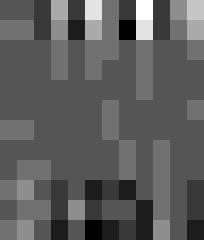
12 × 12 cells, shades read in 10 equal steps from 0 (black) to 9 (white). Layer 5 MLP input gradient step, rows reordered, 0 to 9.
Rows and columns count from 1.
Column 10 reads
2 2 3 3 3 3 3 4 4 4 4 5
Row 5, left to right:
3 3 3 3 3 3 3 3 4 3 3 3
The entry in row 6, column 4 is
3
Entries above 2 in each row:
8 8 12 12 12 12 12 12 12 7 8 6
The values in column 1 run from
3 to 4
